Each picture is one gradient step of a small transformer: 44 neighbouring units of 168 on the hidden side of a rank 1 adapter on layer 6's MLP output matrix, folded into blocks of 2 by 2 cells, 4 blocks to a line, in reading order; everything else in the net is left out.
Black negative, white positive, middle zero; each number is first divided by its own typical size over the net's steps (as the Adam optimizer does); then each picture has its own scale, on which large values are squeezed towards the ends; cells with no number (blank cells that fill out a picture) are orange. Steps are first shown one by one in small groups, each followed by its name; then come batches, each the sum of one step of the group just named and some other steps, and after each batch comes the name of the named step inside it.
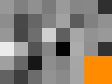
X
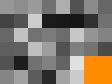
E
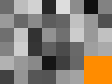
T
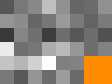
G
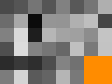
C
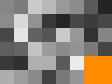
E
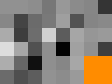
X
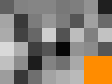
X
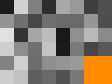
T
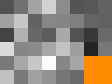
G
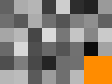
T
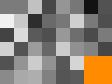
T
